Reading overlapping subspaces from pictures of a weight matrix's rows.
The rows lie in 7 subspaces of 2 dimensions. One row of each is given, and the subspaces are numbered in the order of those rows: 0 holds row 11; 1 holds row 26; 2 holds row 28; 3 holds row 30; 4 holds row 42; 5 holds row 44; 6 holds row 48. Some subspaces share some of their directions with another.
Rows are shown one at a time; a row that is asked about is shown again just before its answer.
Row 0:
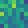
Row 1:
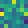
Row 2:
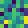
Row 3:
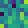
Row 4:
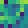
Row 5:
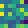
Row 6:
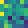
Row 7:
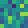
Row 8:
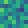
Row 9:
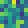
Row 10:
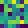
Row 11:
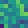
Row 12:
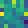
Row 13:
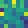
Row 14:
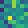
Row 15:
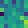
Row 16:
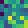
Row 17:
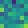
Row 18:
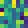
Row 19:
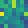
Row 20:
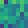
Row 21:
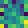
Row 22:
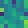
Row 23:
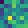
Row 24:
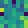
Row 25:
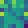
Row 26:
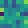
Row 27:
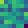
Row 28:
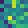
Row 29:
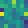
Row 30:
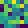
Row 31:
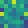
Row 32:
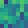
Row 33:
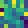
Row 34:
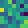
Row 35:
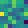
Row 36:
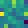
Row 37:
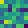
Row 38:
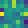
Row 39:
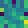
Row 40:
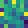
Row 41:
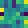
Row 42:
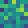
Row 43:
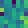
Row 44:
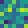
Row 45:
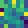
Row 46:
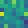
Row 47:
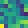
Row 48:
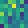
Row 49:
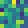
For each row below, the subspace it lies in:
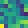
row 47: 0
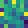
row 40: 1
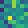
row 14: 2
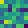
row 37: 5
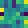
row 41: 1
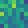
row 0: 6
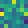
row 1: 5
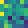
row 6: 2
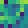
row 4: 1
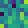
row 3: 6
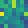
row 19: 6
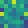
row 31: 3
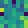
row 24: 4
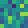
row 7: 6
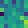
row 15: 2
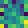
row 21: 0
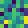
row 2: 5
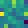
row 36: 4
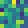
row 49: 0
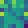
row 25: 5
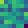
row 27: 5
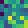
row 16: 2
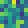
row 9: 0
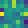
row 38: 1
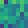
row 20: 1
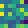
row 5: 3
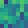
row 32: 1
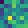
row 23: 2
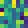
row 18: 0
